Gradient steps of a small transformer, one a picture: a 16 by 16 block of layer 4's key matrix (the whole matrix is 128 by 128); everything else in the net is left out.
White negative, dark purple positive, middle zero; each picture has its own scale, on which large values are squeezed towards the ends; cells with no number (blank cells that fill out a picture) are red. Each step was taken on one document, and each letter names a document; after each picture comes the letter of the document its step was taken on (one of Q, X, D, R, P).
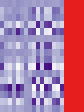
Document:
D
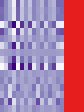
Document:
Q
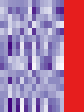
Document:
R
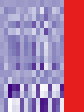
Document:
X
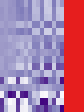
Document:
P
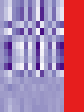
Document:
R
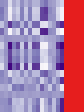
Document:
R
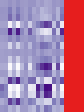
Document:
D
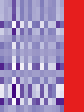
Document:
Q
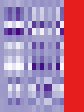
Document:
D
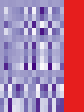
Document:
X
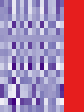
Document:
Q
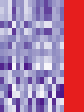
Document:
P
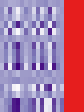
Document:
X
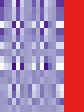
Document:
Q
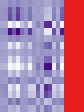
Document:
D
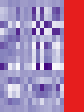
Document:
D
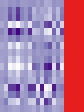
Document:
D
